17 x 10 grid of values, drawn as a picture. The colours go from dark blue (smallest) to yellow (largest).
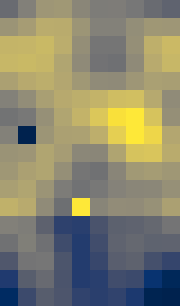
The ninth with the highest average is the middle right. A horizontal seam about 70% of the way down splits the table, and the top part is higher. Two lone cells stand out: one far higher and one far lower than their neighbours.
